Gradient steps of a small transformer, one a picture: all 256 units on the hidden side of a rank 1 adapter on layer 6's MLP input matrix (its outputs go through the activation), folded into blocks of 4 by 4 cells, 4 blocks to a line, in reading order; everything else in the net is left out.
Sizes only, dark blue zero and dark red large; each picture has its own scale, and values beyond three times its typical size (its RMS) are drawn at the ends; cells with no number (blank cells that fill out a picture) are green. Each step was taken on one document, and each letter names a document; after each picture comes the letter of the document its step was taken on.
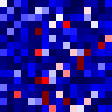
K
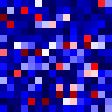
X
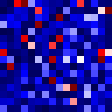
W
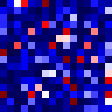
W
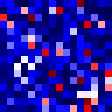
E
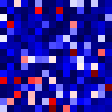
X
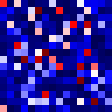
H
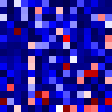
K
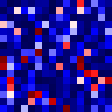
H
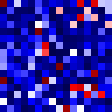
X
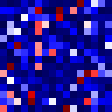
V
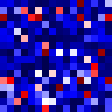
E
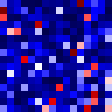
E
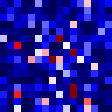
X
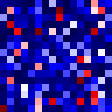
H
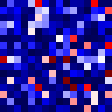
W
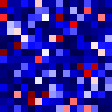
X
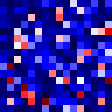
V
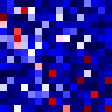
E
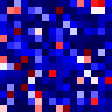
H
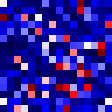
K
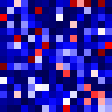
X
